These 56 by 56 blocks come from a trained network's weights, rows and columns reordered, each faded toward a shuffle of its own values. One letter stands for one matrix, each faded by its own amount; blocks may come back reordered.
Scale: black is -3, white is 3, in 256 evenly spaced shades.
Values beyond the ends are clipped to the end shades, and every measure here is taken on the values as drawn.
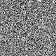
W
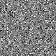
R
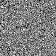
W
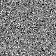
R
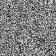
W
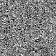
W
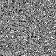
R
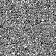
R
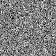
W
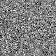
R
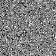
W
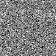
W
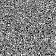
R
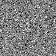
R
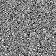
W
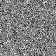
W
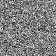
W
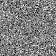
R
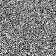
R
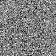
W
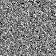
W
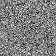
R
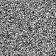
W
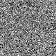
W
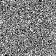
W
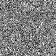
R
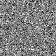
R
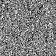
W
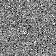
R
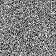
W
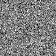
W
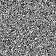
W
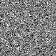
R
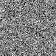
W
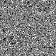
R
